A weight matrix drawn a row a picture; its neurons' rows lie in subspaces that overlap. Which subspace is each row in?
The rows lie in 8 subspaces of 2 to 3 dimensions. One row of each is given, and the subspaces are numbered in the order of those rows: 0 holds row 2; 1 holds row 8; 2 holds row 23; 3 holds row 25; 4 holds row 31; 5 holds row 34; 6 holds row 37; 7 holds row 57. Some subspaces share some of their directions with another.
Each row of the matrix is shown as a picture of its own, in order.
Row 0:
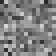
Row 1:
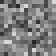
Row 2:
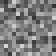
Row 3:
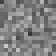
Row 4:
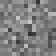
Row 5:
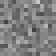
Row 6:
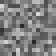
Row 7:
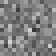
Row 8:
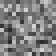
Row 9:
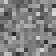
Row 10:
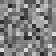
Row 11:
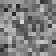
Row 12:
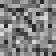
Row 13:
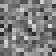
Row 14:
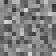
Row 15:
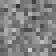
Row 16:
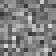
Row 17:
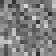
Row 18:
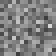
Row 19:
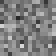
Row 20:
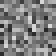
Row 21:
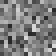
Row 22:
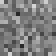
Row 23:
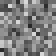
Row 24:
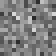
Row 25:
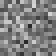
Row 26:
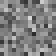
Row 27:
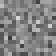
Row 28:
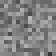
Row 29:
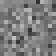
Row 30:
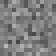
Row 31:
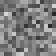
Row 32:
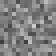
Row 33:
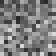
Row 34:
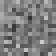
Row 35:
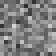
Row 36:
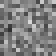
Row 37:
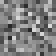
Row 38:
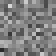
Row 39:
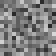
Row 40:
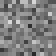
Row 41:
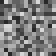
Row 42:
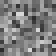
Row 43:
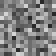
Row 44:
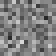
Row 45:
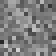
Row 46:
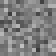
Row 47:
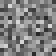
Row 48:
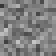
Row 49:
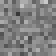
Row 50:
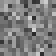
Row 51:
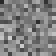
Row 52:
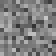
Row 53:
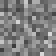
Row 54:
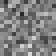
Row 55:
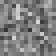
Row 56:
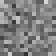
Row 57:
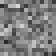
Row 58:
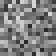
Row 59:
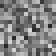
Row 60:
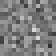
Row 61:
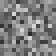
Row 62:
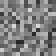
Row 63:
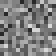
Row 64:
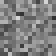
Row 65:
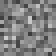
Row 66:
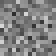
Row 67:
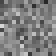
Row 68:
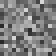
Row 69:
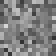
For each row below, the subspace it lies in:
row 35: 5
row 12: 7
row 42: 1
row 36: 7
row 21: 4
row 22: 6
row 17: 7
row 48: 7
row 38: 2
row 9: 4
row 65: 5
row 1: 7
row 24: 3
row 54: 0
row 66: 1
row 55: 6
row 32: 1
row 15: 1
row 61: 1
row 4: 3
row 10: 2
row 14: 0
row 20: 7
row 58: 3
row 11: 1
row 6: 7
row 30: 0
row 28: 5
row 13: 7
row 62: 3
